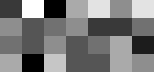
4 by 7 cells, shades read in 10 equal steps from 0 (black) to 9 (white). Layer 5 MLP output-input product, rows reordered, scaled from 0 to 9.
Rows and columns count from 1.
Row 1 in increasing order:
0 2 5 6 8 8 9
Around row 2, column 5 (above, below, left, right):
8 4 5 2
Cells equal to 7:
1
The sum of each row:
38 25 26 30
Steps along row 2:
down up up down same up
